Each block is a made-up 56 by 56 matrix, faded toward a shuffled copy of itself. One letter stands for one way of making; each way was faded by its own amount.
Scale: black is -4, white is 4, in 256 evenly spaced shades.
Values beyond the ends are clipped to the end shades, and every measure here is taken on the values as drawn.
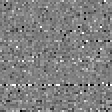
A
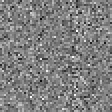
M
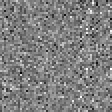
M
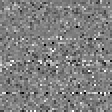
A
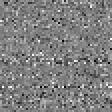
A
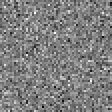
M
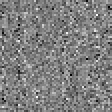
M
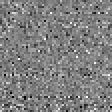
A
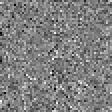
M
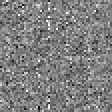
M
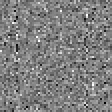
M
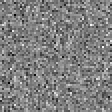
M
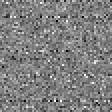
A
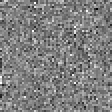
M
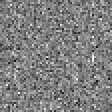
M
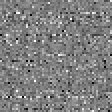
A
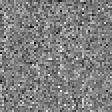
M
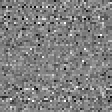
A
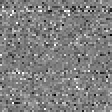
A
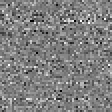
A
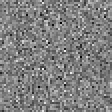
M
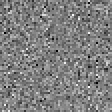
M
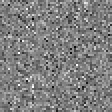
M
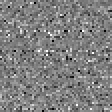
A
